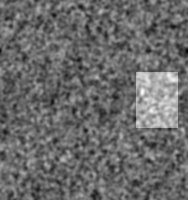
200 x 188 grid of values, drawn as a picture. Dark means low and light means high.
The middle right is the ninth with the highest average. The texture is blotchy. In the middle right lies a patch that is higher than the rest. No regular stripes run through it.
